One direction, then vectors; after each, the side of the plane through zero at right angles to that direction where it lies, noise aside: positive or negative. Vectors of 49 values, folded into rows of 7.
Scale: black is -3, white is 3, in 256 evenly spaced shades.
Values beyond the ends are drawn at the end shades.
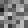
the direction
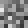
negative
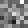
negative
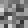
negative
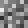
negative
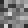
positive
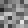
positive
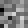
positive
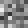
negative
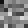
positive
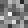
positive
